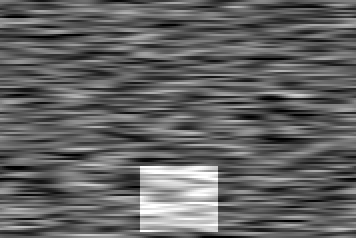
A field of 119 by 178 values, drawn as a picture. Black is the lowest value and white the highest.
The bottom middle is the ninth with the highest average. In the bottom middle lies a patch that is higher than the rest. Streaks run across, left to right.
